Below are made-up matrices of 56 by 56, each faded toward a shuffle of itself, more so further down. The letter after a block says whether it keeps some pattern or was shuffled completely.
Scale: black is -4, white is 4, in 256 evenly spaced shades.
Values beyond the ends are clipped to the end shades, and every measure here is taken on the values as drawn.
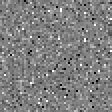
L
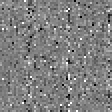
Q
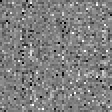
Q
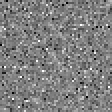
L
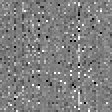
Q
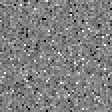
L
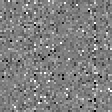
Q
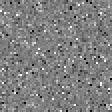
L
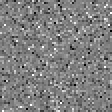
L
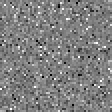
L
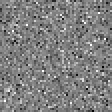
L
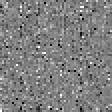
Q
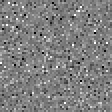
L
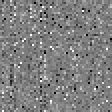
Q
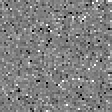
L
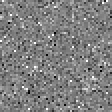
L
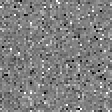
Q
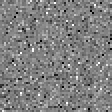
L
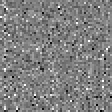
Q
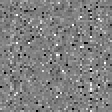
Q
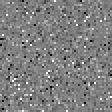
L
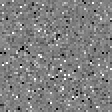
L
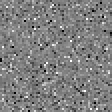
L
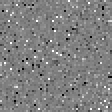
L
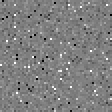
L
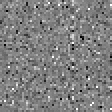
Q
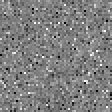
L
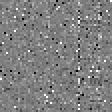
Q
